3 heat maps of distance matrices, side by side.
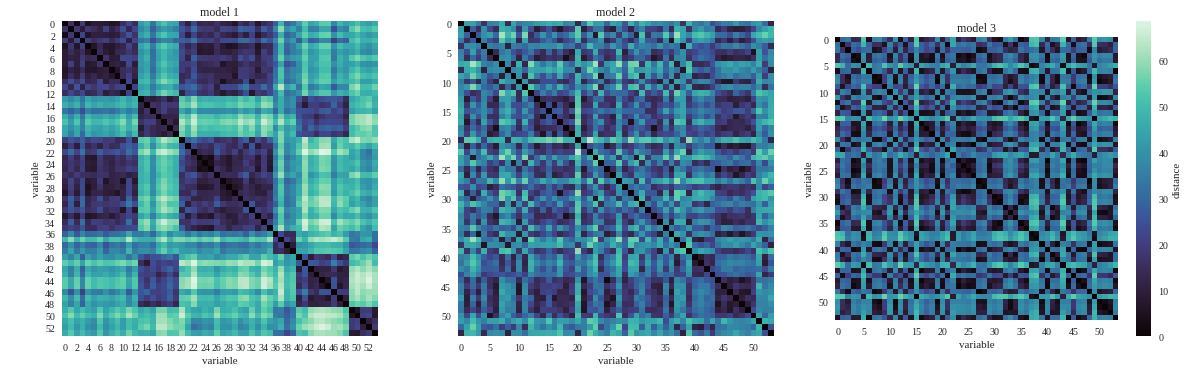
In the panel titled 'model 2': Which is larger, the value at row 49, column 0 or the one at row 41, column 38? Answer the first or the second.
the first
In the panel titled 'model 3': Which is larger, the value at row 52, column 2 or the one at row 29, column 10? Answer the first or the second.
the first
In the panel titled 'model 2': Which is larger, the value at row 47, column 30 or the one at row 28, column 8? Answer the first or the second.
the first
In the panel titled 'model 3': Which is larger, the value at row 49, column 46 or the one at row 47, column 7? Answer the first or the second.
the first
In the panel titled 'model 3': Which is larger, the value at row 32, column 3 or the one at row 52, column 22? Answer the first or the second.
the second
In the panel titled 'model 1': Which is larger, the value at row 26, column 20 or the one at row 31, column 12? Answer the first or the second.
the second
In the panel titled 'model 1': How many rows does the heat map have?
54
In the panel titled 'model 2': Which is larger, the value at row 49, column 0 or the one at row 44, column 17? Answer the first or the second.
the first
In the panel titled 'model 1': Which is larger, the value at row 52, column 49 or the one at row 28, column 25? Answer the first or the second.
the first
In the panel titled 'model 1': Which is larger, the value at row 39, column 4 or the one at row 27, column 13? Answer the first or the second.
the second
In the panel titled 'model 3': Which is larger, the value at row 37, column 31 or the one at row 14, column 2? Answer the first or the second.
the first
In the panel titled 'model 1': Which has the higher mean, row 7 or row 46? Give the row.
46
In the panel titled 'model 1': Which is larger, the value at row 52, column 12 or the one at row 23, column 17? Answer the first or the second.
the second
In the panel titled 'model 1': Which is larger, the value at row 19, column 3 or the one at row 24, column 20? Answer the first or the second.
the first
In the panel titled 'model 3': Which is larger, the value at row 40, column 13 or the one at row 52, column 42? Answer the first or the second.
the first
